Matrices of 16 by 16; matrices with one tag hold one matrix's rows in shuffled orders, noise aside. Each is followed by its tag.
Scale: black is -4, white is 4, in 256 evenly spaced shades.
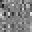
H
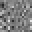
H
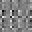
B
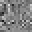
H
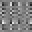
B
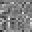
H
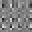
B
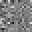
H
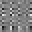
B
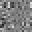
H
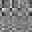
B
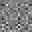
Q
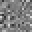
H
